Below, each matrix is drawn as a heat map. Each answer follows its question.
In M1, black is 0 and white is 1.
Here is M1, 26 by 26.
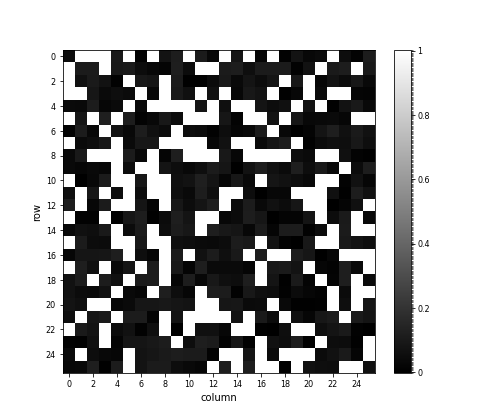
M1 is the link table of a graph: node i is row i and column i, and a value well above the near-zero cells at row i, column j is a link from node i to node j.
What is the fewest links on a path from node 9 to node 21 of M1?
2
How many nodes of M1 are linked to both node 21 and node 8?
6
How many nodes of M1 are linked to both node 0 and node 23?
1
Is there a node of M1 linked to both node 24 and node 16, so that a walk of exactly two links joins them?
yes
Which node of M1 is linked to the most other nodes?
node 8
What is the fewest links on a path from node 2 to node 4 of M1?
2
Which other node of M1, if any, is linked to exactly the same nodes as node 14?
node 19
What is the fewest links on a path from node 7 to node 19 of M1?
1
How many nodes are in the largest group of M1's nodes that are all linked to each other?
4
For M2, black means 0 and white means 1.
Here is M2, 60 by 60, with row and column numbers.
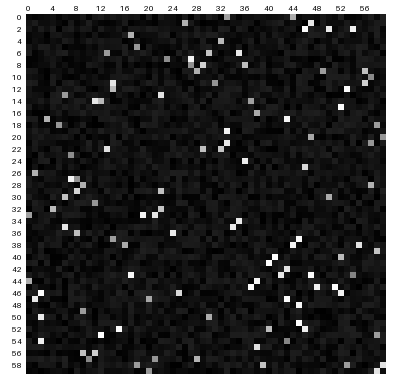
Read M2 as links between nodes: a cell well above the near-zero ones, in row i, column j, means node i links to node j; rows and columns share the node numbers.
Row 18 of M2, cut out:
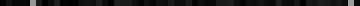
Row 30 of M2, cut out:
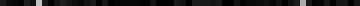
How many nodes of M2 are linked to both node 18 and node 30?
0
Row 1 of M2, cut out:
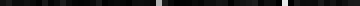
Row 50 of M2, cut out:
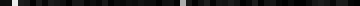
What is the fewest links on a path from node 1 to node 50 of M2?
5
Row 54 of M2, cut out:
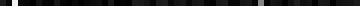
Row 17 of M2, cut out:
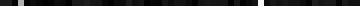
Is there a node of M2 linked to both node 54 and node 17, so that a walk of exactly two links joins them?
yes
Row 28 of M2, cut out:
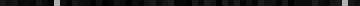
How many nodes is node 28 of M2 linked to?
2
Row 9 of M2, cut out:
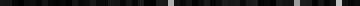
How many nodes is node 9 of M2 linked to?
3
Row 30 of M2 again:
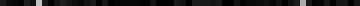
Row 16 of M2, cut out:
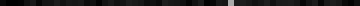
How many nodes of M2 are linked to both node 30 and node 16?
0
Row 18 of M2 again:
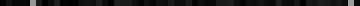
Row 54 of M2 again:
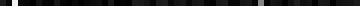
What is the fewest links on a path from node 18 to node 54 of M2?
6
